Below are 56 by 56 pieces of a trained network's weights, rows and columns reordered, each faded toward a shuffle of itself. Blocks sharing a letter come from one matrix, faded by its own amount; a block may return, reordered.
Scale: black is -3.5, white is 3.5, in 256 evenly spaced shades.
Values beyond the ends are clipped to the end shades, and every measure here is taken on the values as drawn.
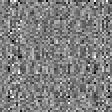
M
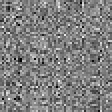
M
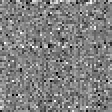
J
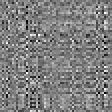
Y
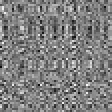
Y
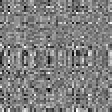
Y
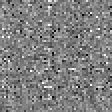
J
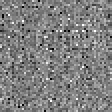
J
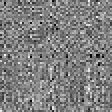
M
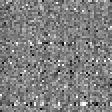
J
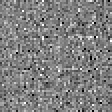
J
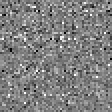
J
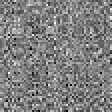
M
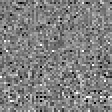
J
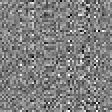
M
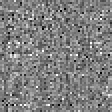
J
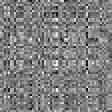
Y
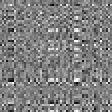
Y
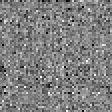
J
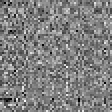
M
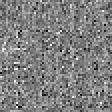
J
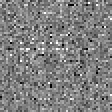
J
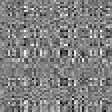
Y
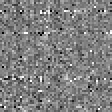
J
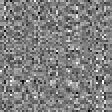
M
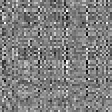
Y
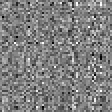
M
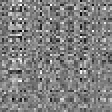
Y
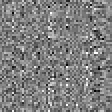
M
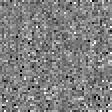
J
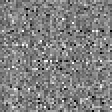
J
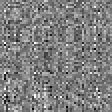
M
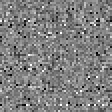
J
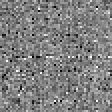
J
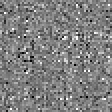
J
